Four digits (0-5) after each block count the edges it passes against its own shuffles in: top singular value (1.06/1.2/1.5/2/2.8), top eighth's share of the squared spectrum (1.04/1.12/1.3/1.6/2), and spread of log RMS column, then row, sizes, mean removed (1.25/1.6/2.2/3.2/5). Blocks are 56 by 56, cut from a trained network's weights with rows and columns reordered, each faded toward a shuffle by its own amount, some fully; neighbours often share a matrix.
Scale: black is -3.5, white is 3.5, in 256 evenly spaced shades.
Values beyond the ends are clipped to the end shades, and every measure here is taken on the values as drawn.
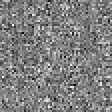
2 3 2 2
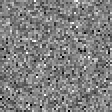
0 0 0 0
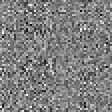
3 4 2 2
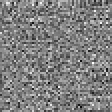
3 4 2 1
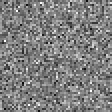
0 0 0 0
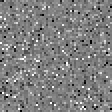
0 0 0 0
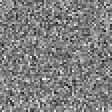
0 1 0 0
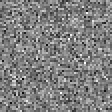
2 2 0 0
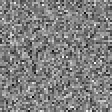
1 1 0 0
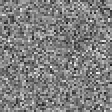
1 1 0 0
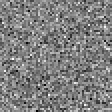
0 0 0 0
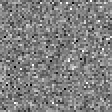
0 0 0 0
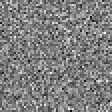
2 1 0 0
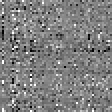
2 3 3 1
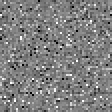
0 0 0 0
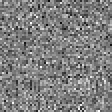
2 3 1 1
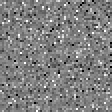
0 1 0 0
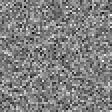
1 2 0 0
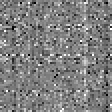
3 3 1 3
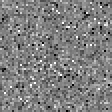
0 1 0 0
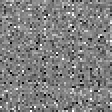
2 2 2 0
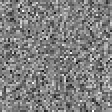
3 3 0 0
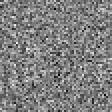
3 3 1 0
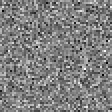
2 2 0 0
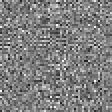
3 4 2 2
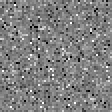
0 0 0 0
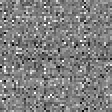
2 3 2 1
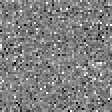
1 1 1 0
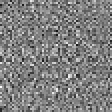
4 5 3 2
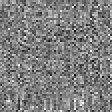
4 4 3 1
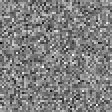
1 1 0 0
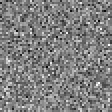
2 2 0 0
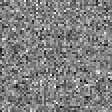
2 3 1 1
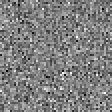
2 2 0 0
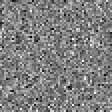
2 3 1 1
